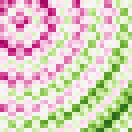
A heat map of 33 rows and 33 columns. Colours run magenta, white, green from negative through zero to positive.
Rings: centred on the top left. Ninth with the highest average: bottom right. Slope: up to the bottom right. Mirror symmetry: none. Odd rows or columns: none. Histogram: bell-shaped.
